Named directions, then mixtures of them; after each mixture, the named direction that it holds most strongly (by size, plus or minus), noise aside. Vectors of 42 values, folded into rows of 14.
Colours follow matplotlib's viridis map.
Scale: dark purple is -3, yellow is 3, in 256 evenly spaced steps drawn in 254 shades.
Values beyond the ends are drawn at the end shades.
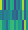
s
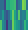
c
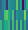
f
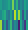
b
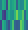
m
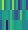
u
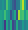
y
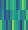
c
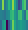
u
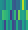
y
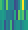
y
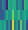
f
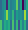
f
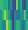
c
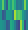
m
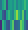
m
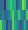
c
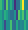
y
